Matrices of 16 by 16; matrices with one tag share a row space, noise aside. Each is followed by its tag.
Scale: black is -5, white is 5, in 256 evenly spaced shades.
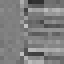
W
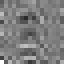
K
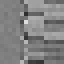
W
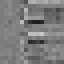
W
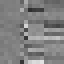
W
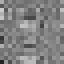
K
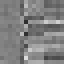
W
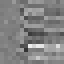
W
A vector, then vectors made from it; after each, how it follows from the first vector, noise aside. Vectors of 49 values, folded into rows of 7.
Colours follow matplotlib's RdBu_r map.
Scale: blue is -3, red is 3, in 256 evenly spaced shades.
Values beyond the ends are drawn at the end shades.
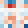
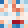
reversed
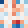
reversed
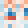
wrapped around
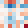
negated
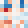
wrapped around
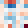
negated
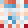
negated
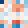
reversed
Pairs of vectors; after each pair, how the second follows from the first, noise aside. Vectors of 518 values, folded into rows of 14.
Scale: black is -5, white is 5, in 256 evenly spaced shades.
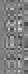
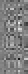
copied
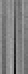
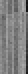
wrapped around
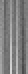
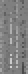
partly zeroed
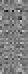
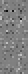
partly zeroed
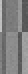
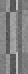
wrapped around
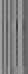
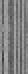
wrapped around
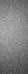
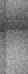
wrapped around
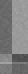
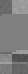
partly zeroed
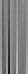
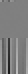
partly zeroed
